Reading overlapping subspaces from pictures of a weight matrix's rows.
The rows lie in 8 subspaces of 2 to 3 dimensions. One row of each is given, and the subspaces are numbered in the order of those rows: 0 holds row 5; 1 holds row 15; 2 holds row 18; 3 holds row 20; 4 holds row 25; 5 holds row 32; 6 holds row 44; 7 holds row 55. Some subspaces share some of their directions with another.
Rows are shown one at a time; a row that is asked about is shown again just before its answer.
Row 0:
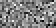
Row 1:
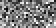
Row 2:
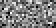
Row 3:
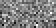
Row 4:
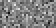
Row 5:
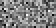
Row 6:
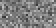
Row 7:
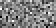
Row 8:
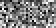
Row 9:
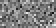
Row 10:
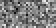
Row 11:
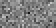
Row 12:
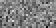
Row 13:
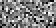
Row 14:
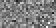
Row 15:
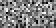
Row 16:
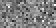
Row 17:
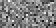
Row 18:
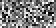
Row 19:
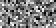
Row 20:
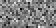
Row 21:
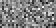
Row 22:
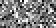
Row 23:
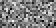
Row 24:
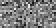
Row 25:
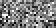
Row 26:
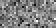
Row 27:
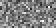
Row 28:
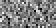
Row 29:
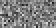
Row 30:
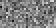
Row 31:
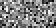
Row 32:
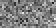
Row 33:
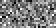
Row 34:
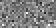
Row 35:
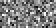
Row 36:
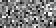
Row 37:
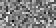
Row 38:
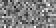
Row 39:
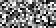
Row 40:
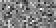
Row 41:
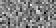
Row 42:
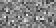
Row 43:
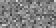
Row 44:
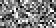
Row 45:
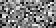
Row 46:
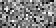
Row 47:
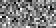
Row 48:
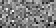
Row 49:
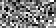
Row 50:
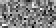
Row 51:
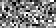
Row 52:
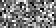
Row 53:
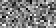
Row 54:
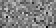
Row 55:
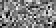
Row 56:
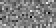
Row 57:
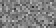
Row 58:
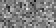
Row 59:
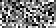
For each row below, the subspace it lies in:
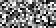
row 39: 3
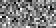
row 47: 3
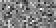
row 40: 7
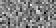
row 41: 3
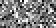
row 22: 6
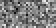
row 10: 0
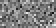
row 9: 6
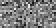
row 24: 1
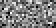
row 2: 7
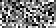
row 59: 2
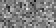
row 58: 7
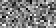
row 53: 3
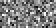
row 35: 3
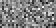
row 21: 2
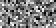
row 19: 3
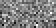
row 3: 4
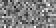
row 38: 0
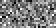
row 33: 3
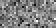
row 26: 5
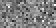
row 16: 7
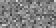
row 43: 7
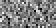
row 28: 3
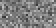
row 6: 5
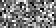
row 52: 7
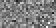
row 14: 7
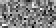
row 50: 7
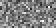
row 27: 2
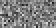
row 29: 4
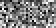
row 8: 0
